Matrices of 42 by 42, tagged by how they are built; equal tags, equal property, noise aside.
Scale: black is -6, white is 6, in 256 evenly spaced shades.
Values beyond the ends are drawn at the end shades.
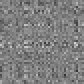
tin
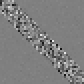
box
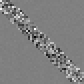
box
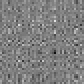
tin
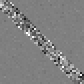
box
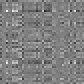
tin
